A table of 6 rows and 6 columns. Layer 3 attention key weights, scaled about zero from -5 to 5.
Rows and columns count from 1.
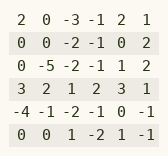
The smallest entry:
-5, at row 3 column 2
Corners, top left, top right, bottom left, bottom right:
2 1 0 -1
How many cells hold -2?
4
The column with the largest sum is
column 5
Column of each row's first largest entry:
1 6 6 1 5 3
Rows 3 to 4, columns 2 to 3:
-5 -2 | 2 1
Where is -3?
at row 1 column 3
